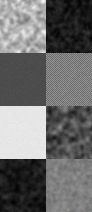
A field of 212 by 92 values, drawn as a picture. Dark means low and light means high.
It is made of 4 by 2 panels. Panel 1,1: high, blotchy. Panel 1,2: very low, blotchy, faint in contrast. Panel 2,1: low, flat. Panel 2,2: middling, checkered. Panel 3,1: very high, flat. Panel 3,2: low, blotchy. Panel 4,1: very low, blotchy, faint in contrast. Panel 4,2: middling, blotchy, faint in contrast.
